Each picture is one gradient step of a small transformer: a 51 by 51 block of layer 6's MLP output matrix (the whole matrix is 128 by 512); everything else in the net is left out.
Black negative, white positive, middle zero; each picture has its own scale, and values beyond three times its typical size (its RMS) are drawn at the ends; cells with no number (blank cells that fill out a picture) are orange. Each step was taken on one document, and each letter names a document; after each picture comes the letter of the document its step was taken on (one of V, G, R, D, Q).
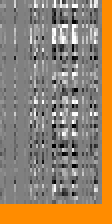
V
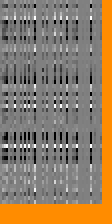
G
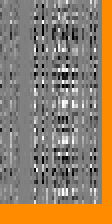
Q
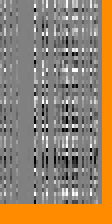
Q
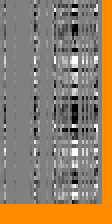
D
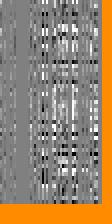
V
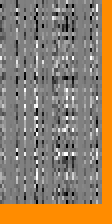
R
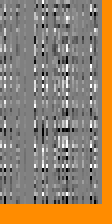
Q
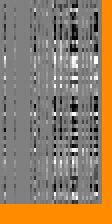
D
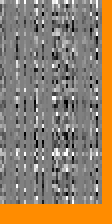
R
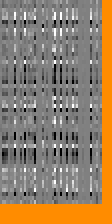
G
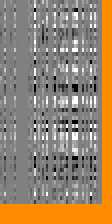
V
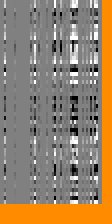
D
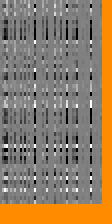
G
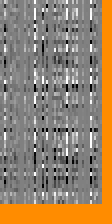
Q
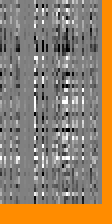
Q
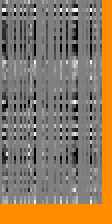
G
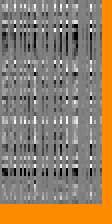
G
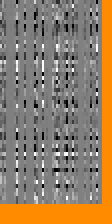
R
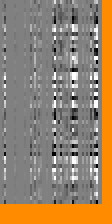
D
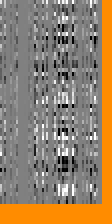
Q
